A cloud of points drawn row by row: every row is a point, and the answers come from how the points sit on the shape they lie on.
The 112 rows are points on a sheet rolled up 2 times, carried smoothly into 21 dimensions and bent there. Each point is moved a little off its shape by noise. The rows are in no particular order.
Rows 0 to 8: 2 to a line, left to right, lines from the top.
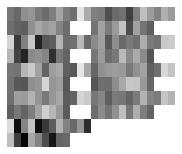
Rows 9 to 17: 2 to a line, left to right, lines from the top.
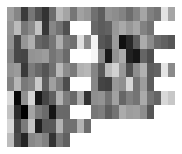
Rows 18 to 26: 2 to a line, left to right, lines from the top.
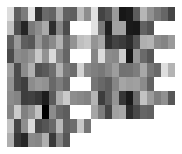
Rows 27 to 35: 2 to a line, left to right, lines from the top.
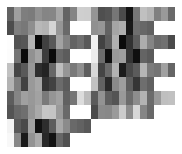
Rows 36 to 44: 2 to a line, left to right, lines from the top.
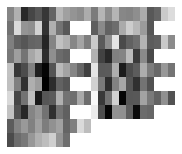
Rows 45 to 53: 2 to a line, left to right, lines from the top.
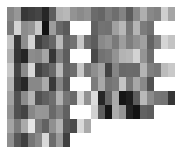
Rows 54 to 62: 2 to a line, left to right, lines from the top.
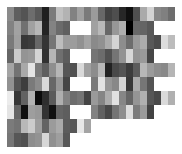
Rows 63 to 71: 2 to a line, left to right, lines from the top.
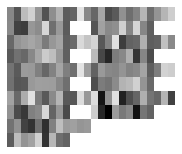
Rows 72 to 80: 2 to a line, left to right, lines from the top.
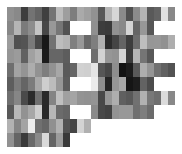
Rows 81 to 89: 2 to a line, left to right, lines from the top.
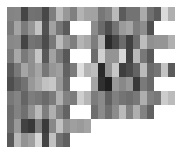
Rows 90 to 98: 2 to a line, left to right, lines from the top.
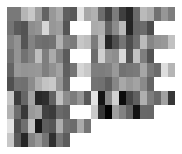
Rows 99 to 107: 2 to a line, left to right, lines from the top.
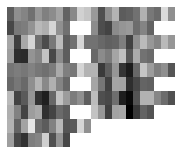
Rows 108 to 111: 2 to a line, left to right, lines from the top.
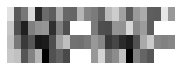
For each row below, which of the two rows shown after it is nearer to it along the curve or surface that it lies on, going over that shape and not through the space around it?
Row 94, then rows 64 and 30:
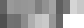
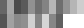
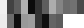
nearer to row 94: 64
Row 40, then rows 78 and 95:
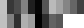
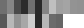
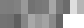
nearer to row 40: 78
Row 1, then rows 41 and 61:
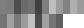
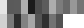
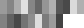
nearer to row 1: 41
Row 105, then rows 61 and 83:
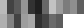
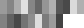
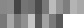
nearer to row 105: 83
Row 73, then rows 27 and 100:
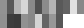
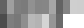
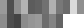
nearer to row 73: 27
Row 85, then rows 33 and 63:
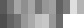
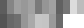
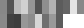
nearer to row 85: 33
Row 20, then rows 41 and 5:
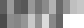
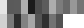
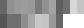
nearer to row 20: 5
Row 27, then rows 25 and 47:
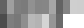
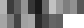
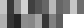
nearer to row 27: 47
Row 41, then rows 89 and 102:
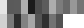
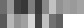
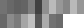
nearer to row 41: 102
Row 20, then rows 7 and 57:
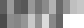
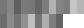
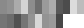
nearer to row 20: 57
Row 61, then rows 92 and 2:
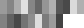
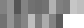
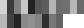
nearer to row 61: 2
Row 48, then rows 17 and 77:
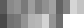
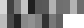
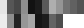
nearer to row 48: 17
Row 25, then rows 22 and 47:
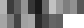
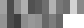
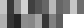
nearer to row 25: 47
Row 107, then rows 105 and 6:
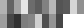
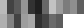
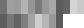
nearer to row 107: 6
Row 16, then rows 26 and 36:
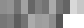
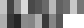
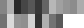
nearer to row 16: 26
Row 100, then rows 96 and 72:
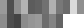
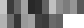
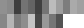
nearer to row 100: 72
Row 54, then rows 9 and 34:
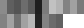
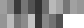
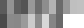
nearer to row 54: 9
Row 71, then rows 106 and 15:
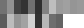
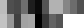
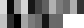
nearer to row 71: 106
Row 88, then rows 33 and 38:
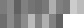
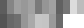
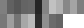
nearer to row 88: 38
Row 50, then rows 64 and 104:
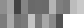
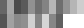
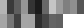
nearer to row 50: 104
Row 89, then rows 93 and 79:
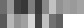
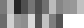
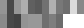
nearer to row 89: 93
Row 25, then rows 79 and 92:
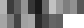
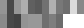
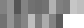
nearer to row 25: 92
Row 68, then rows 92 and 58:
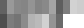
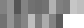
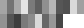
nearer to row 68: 58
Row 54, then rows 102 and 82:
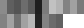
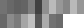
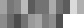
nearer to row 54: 102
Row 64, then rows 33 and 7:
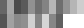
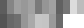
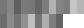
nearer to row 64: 33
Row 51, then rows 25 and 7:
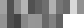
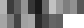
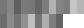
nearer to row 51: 7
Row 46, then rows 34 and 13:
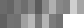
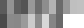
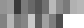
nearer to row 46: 13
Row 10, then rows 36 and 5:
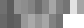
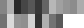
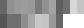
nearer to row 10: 5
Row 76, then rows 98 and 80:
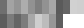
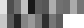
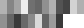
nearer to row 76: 80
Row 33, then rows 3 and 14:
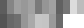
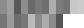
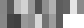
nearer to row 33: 14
